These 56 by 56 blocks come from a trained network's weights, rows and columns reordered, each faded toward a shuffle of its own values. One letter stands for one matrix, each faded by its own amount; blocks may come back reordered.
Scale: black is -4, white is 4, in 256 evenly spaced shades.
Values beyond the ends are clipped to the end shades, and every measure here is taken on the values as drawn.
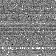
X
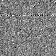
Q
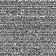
X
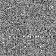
Q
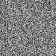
Q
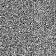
Q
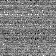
X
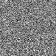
Q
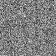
Q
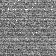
X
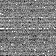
X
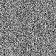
Q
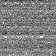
X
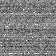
X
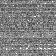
X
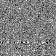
Q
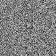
Q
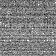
X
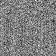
Q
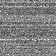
X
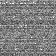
X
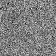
Q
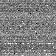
X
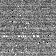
X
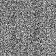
Q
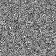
Q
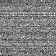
X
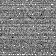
X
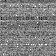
X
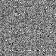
Q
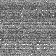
X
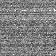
X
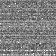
X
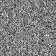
Q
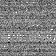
X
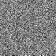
Q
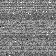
X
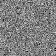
Q
